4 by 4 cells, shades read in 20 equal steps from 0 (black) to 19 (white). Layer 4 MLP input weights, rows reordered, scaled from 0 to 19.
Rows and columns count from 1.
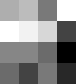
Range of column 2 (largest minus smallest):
13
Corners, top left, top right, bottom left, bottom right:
13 19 8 3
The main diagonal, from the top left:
13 18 8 3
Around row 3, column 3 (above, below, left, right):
16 9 10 0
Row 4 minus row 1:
-5 -9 0 -16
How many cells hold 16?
1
